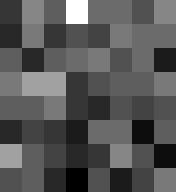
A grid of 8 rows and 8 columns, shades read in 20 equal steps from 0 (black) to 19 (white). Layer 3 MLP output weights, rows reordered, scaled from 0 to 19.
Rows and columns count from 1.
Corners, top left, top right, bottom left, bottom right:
4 10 6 9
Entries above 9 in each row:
3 0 0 2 0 0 2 0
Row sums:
72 52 50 66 47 38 48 38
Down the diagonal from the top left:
4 9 7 4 3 8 6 9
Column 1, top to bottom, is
4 3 7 9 7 3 12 6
